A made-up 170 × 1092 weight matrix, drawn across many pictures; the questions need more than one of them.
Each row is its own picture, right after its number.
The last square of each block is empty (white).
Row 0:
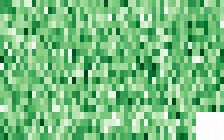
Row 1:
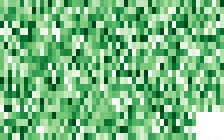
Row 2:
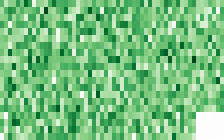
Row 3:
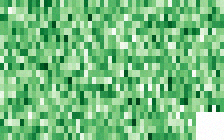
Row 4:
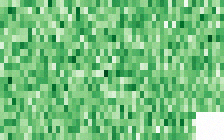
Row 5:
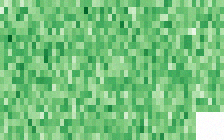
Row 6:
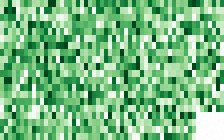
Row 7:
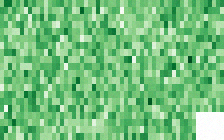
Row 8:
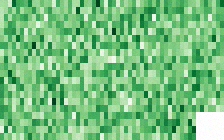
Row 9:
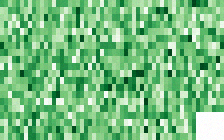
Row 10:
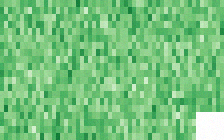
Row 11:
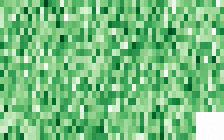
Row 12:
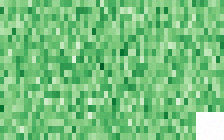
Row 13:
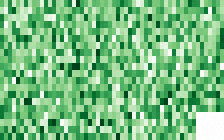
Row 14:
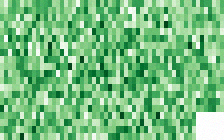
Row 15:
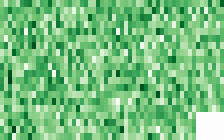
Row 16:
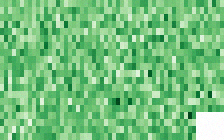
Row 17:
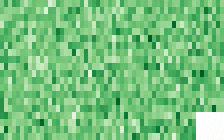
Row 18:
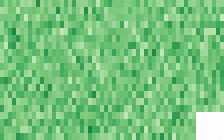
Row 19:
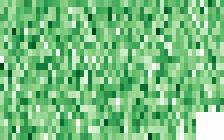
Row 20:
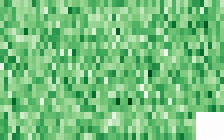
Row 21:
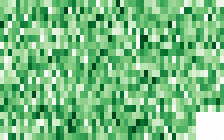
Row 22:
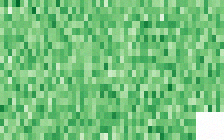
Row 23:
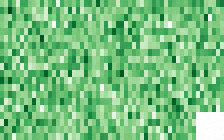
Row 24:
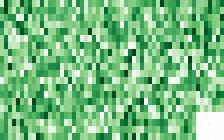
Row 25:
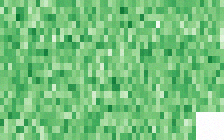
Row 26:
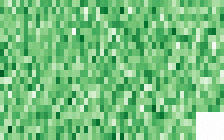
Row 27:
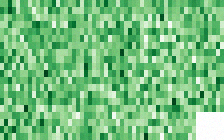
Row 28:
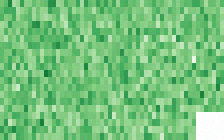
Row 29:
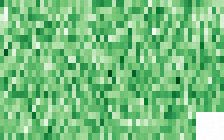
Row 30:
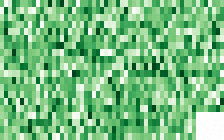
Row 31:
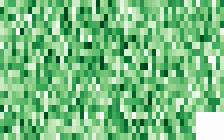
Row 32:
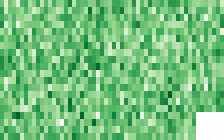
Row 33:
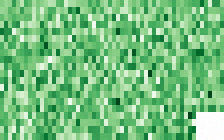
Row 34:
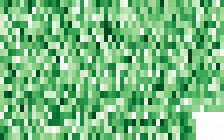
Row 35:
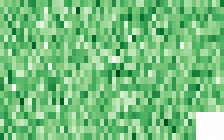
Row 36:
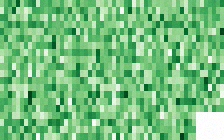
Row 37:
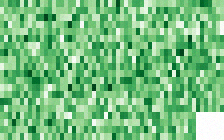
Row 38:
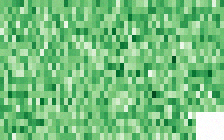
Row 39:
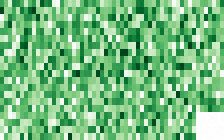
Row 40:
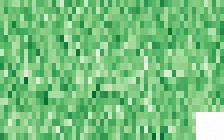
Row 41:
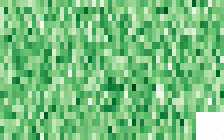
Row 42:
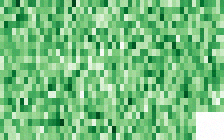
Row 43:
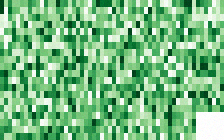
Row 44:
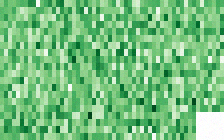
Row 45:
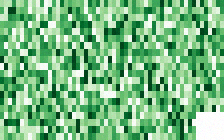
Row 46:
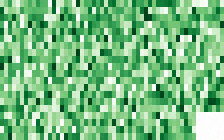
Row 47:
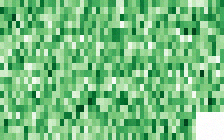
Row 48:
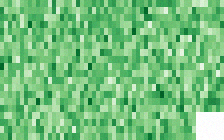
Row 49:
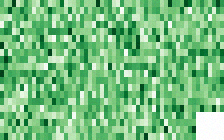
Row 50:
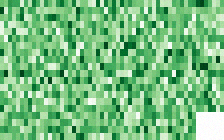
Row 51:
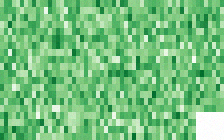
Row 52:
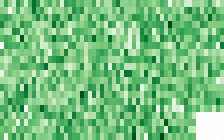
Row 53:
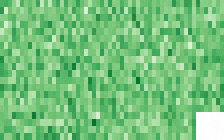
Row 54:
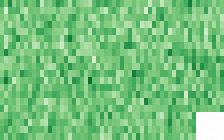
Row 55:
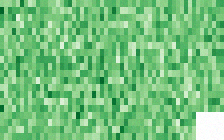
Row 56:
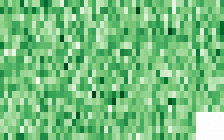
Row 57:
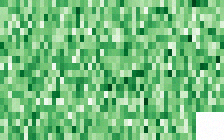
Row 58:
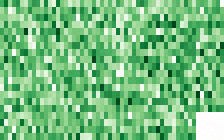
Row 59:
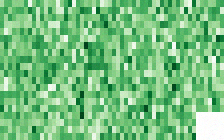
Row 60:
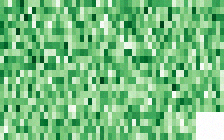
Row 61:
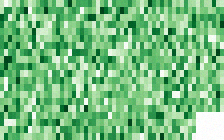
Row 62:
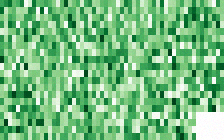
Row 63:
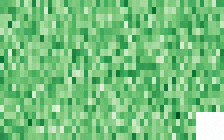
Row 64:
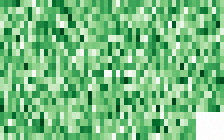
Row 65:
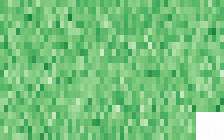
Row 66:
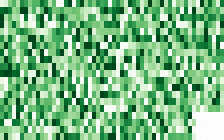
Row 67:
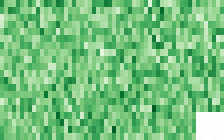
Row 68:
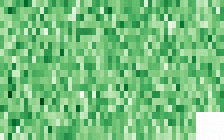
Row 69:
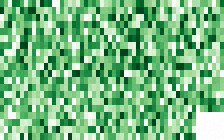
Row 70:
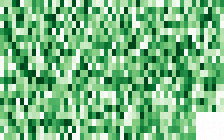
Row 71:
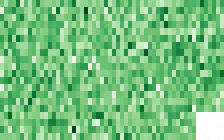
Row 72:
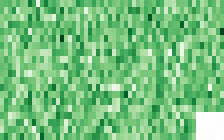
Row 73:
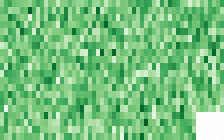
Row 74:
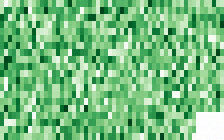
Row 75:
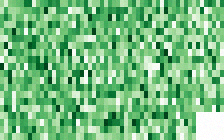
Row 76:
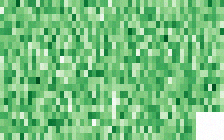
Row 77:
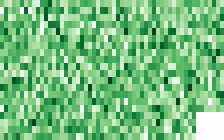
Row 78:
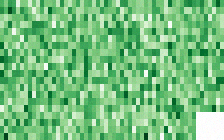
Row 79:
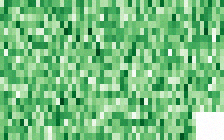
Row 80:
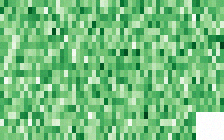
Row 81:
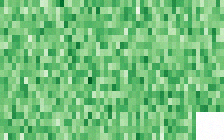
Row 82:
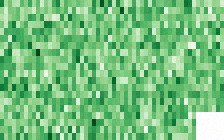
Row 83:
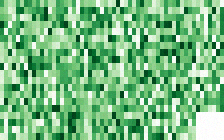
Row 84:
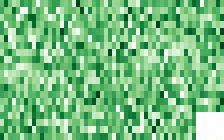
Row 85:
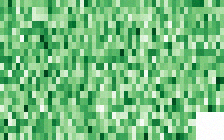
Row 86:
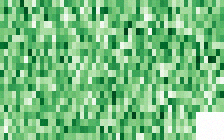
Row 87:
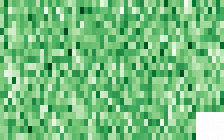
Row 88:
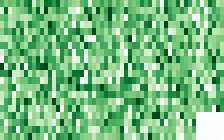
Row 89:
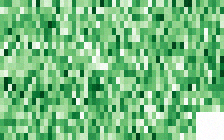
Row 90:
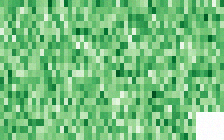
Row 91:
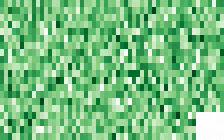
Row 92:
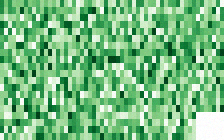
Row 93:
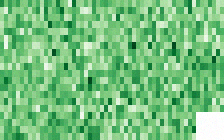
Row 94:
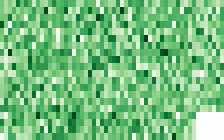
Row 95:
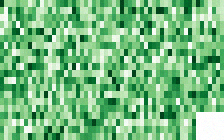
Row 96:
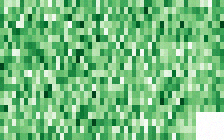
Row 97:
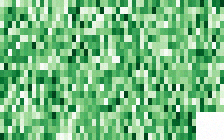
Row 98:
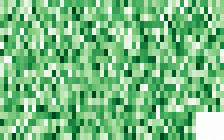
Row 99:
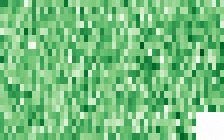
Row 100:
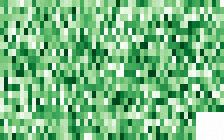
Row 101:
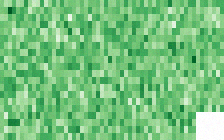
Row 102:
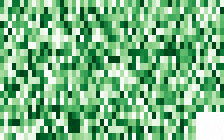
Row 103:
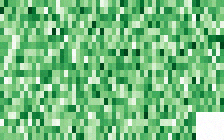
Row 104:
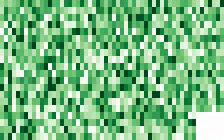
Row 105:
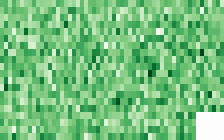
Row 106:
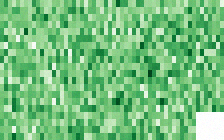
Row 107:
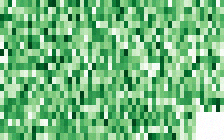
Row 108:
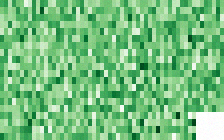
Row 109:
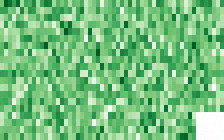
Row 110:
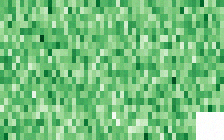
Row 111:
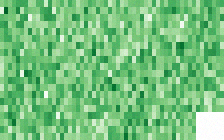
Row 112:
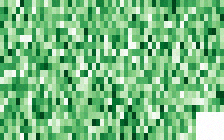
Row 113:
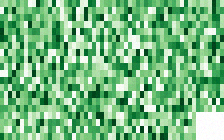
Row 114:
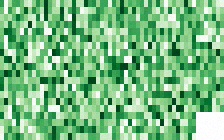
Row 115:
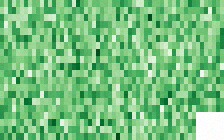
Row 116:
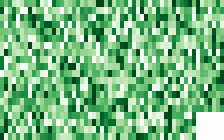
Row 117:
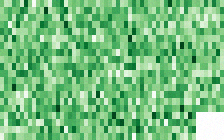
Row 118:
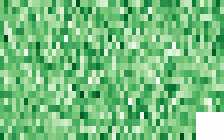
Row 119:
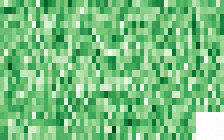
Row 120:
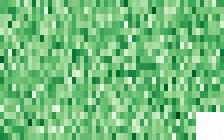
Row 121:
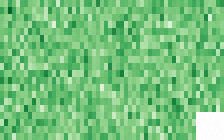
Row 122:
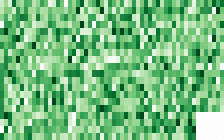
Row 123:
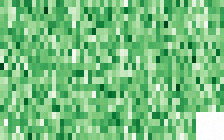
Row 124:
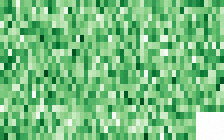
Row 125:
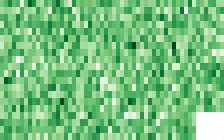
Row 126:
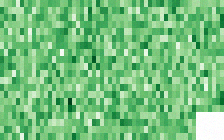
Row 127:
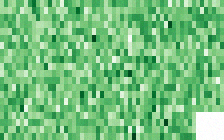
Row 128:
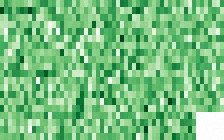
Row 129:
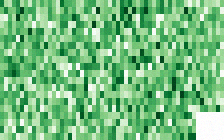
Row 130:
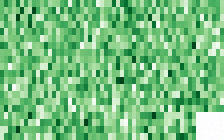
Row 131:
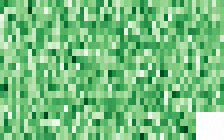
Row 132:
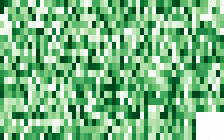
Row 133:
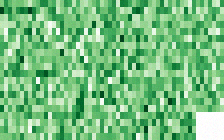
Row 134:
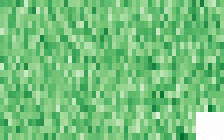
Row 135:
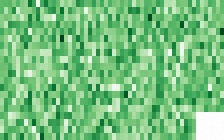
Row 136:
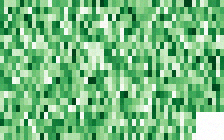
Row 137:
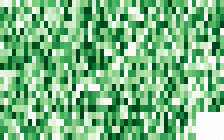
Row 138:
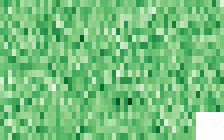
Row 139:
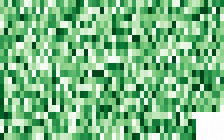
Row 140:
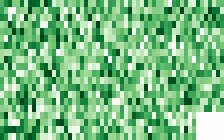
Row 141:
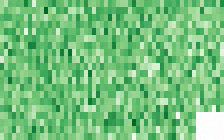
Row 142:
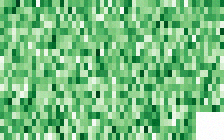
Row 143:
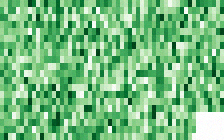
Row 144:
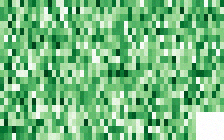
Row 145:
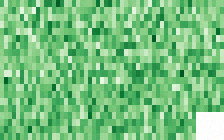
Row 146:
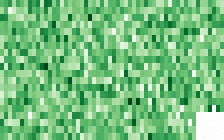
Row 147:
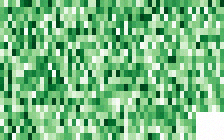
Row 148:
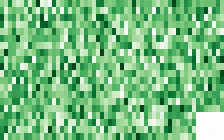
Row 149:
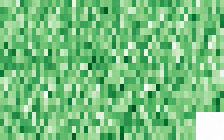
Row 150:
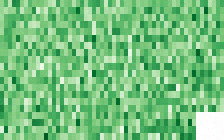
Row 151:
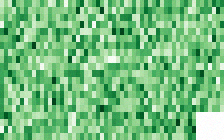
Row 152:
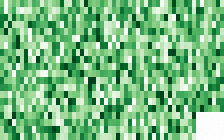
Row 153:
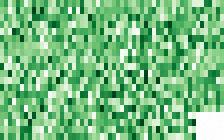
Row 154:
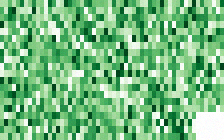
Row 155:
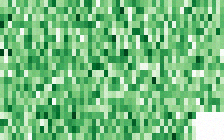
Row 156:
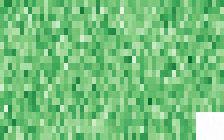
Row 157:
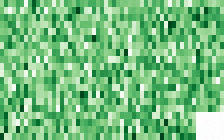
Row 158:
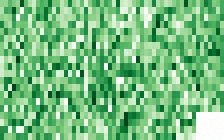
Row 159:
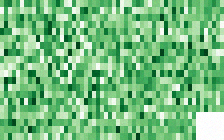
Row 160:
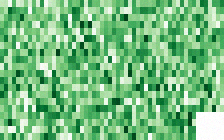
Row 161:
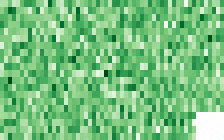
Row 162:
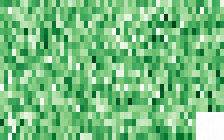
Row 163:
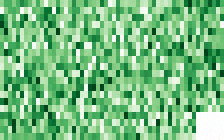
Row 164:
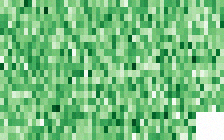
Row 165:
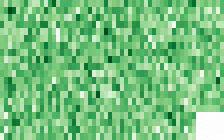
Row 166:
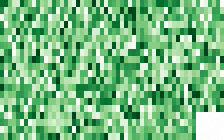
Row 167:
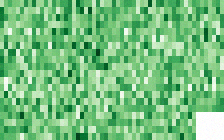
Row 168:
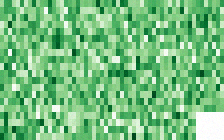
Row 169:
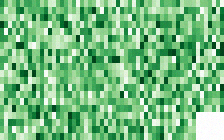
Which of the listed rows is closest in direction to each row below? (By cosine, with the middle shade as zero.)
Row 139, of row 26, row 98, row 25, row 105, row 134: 134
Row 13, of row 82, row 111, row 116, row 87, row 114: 116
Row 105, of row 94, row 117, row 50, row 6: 117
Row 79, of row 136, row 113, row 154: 154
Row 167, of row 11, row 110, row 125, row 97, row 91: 125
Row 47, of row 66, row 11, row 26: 66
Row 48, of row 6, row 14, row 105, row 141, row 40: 40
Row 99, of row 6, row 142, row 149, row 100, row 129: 100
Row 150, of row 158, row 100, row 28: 158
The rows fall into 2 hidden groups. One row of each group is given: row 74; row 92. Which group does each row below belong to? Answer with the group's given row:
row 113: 74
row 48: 74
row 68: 92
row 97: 92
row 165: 92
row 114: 74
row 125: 74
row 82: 74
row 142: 74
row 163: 74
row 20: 92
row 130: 74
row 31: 74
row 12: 74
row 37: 74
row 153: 92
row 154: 92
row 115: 74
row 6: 92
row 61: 74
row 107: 92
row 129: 74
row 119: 74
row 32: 74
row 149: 74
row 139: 92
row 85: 92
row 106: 92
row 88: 92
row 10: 74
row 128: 74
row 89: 74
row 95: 74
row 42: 74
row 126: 74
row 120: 92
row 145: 74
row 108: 92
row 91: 92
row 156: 74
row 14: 74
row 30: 74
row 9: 74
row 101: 92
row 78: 92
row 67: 74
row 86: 74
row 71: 74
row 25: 74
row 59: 74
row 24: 74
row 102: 92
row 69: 74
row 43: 74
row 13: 74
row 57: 74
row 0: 92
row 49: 92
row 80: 74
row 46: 74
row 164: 92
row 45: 92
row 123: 92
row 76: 74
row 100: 92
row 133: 74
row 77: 74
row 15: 92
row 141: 92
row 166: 74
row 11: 74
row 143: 74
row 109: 74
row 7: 74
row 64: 92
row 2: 92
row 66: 74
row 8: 92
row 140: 92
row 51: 92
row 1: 92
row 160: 92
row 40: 74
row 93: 74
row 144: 92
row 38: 92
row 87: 74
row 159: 74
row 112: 74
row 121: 92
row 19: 92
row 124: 92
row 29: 74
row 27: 92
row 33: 92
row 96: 74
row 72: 74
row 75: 92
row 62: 92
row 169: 92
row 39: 74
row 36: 74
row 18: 74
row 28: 92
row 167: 74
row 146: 92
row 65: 74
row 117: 92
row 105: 92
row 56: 74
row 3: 92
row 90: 92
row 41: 74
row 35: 92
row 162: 92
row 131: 74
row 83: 92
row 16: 92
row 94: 92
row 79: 74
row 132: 74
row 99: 92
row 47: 74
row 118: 74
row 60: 74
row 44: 74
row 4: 92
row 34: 74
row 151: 92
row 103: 74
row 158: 74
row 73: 74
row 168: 92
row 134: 92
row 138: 92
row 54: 74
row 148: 74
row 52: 92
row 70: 74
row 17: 92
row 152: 74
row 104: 92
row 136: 74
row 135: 74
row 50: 74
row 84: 74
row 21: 92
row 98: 92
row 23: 92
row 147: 92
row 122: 92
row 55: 74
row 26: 74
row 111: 74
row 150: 92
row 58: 92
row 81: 74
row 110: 92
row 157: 92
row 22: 92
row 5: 74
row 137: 74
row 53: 74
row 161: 92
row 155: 92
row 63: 92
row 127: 92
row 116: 74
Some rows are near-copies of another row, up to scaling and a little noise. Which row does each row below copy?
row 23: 121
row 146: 3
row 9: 57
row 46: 48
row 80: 103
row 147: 15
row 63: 120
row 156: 7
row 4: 161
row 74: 61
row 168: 51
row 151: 122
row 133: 128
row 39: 69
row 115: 13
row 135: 72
